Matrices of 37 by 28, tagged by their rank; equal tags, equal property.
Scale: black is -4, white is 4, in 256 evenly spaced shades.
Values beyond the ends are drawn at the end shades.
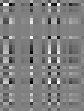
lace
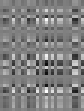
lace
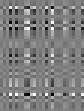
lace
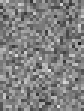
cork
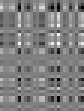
lace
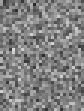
cork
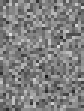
cork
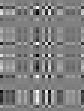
lace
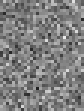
cork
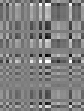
lace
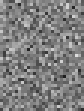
cork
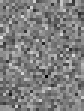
cork
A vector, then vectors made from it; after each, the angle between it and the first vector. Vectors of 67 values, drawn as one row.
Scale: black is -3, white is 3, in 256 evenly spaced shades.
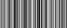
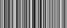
orthogonal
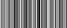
nearly parallel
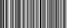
partly opposed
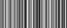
partly aligned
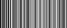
orthogonal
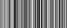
nearly parallel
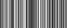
partly opposed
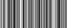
partly aligned
